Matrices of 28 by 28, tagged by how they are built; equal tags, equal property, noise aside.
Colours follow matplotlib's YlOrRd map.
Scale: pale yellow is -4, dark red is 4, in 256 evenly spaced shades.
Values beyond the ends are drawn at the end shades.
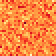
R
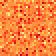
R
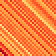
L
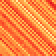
L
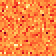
R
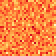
R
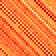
L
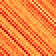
L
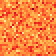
R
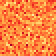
R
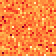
R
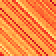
L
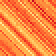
L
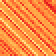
L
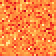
R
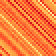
L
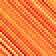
L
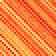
L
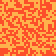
R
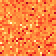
R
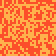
R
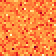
R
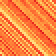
L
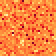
R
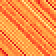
L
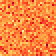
R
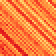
L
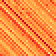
L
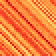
L
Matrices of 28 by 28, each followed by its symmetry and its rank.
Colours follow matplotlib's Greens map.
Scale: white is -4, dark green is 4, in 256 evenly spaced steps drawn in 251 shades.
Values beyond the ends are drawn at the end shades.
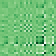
symmetric, rank two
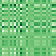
neither, rank one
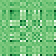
symmetric, rank two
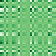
neither, rank one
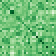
symmetric, rank five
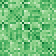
symmetric, rank five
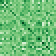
symmetric, rank five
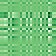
neither, rank one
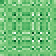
symmetric, rank two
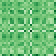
symmetric, rank two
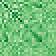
symmetric, rank five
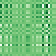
neither, rank one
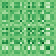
symmetric, rank two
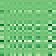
neither, rank one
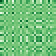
symmetric, rank two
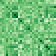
symmetric, rank five
